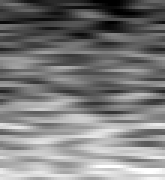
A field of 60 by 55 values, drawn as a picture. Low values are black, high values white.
The field climbs toward the bottom. Overall the values sit about 50% of the way up the scale. Streaks run across, left to right.
